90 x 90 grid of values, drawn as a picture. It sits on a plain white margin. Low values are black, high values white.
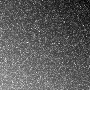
Slope: up to the bottom left. Ninth with the highest average: bottom left. Mirror symmetry: none. Stripes: none. Odd rows or columns: none. Ninth with the lowest average: top right.
